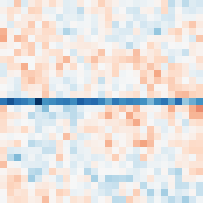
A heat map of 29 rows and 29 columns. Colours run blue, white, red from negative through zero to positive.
Slope: none. Grain: streaks across. Histogram: skewed, a long tail of low values. Odd lines: row 15.
